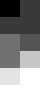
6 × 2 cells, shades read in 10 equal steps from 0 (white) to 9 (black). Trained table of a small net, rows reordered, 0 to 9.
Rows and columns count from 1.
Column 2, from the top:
7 7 6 2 0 0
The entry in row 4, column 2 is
2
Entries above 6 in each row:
2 2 0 0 0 0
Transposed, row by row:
9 7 5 5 1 0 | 7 7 6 2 0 0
